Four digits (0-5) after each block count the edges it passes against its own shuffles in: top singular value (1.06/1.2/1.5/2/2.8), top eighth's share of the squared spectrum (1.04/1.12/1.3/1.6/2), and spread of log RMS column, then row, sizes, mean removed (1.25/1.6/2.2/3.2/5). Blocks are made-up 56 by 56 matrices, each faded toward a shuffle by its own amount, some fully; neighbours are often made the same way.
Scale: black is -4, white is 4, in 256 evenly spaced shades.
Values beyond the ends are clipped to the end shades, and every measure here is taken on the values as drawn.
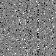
2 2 2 0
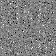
1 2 1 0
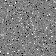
0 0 0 0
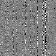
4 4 3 0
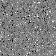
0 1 1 0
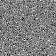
0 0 0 0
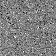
0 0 0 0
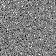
0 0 0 0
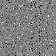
2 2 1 0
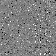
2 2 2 0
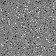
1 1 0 0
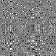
4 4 2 2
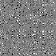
4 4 2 2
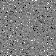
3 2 1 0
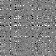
4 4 2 3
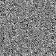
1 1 2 0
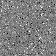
0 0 0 0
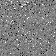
1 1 0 1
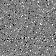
1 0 0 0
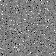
0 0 0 0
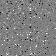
3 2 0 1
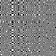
5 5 3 3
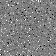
0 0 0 0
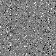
1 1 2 0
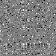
4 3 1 2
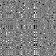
4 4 2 2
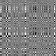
5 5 4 3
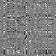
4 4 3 2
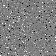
2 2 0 0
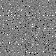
2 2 1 2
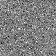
0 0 0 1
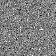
0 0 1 0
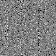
1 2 2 0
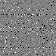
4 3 1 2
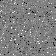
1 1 0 0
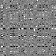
4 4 2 3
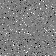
1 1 0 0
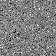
1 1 0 0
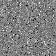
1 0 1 0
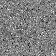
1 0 0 0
